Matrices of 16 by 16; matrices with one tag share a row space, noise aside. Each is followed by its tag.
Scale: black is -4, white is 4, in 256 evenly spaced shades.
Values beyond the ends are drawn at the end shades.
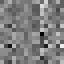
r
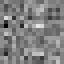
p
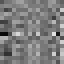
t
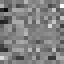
t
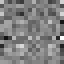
t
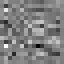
p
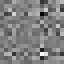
r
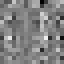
r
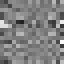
t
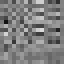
p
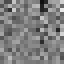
r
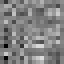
p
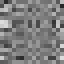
t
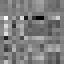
p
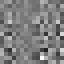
r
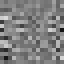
t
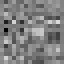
p
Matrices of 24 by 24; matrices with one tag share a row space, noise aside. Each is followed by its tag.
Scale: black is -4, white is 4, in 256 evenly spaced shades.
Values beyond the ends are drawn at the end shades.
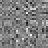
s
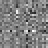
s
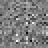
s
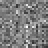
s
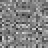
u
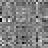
u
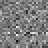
s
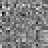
u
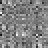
u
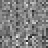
s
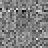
u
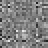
u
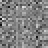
u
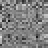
u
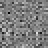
u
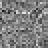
u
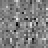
s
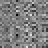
s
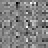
s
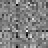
s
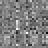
s
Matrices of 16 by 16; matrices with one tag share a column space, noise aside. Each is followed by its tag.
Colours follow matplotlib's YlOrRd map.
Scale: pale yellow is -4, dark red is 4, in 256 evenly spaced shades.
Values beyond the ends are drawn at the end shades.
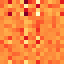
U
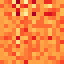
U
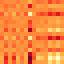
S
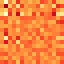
U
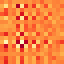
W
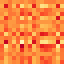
W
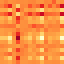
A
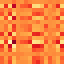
W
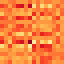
W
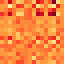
U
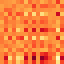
S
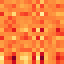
S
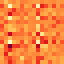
W
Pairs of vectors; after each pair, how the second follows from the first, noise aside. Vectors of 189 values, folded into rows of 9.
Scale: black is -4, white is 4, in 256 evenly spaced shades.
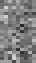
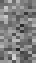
copied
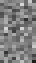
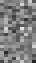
copied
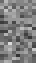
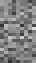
shuffled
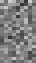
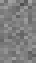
shrunk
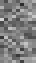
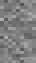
shrunk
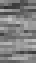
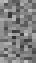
shuffled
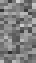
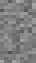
shrunk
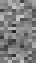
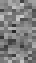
copied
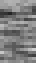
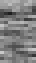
copied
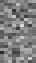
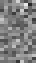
shuffled
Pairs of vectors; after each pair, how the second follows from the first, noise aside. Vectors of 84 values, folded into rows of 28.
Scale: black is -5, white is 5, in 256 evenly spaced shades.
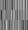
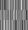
reversed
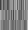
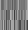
reversed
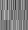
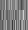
reversed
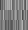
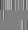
partly zeroed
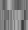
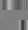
partly zeroed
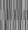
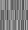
sign-scrambled
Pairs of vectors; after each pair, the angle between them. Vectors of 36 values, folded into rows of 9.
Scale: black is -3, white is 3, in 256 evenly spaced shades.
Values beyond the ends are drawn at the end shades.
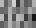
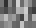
partly opposed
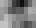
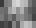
nearly opposite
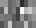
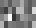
orthogonal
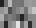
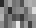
nearly parallel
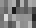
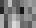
orthogonal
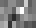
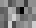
nearly opposite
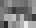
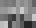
nearly opposite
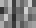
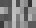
nearly opposite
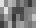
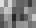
nearly parallel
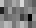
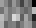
orthogonal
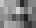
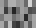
orthogonal
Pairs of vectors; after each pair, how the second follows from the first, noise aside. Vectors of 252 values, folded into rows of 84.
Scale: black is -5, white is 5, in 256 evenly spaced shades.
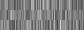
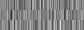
sign-scrambled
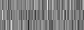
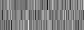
sign-scrambled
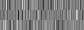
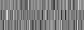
reversed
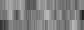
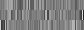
sign-scrambled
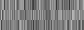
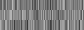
reversed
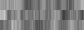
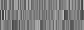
sign-scrambled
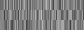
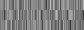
sign-scrambled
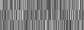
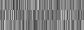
reversed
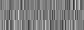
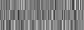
sign-scrambled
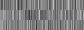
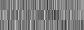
reversed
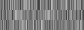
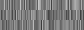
sign-scrambled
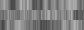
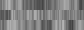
reversed
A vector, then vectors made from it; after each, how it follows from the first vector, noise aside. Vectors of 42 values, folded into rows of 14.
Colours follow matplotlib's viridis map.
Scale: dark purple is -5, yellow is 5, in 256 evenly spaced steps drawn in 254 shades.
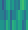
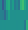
partly zeroed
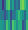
scaled up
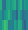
reversed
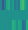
partly zeroed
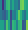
scaled up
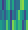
scaled up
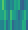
negated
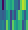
scaled up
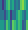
scaled up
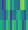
scaled up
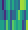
scaled up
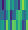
scaled up
